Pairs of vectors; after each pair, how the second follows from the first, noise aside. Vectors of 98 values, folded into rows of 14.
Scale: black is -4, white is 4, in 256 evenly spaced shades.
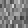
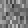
sign-scrambled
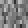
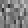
wrapped around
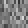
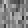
sign-scrambled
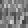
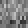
sign-scrambled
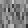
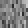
wrapped around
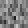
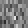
sign-scrambled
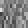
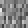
sign-scrambled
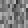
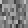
wrapped around
